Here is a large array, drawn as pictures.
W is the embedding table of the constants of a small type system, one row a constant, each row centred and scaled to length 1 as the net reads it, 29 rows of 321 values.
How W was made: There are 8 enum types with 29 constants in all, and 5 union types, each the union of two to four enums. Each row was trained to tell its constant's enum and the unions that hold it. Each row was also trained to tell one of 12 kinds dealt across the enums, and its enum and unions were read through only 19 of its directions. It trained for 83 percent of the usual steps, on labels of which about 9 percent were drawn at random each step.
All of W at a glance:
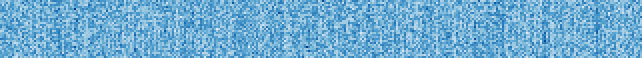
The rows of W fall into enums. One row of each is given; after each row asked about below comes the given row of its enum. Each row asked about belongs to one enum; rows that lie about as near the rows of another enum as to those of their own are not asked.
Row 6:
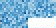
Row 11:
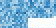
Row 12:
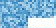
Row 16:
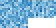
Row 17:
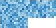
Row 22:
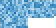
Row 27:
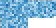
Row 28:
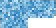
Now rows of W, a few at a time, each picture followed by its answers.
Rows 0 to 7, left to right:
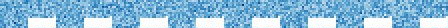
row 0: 27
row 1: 6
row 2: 27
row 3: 28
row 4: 28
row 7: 17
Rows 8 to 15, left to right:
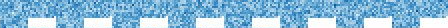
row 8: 22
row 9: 27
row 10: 12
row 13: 12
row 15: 27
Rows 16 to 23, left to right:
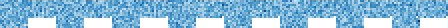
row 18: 17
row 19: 12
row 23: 22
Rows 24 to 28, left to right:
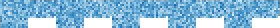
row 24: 17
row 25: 12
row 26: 17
